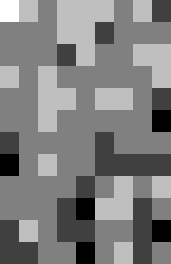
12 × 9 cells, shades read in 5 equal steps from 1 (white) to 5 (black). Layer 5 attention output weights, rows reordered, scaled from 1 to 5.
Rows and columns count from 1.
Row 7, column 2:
3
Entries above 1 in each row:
8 9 9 9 9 9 9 9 9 9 9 9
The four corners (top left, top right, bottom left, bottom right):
1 4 4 3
